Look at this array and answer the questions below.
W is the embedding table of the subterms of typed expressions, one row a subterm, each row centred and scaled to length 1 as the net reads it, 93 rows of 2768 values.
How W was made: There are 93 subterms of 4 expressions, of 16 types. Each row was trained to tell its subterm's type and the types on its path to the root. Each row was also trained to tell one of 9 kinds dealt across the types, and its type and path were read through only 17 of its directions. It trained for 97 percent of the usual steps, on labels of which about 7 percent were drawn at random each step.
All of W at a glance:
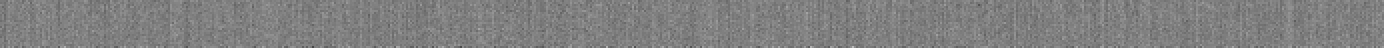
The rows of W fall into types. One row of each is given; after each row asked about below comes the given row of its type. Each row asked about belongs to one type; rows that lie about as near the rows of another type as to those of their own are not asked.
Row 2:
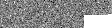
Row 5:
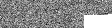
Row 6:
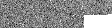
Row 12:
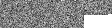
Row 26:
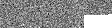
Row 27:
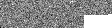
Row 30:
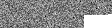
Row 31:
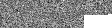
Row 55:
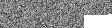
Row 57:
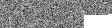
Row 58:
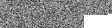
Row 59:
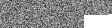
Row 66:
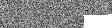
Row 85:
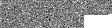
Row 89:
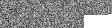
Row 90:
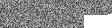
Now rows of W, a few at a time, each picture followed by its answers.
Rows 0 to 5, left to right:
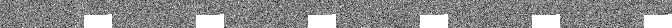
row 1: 66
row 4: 12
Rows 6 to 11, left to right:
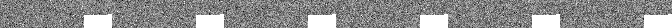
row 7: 59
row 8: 6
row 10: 12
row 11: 57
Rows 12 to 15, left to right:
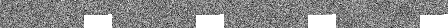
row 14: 26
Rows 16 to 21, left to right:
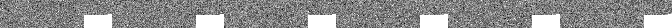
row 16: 59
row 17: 58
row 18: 57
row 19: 6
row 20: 6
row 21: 66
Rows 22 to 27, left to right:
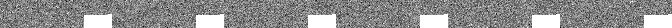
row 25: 57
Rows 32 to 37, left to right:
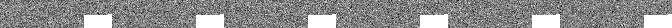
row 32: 30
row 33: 57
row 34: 27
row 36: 31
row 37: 6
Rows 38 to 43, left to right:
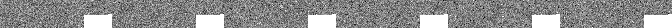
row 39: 90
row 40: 31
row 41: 59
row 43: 12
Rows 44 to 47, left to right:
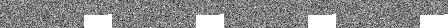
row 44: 90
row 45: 66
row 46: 26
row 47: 27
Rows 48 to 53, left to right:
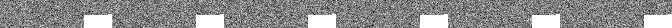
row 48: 12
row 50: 59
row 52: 89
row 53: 30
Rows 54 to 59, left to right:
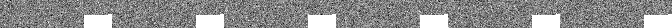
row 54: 90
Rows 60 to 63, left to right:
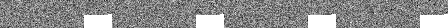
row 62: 85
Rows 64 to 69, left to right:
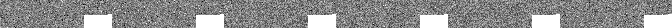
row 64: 58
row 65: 85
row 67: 26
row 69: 66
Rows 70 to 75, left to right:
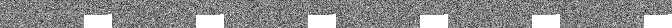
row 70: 66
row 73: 27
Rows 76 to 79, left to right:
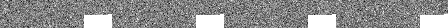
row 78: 27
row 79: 26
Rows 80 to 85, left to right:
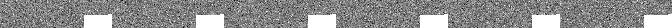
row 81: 31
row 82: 5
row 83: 2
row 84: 2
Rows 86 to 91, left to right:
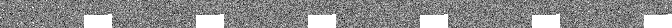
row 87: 58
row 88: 26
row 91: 5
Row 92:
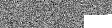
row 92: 59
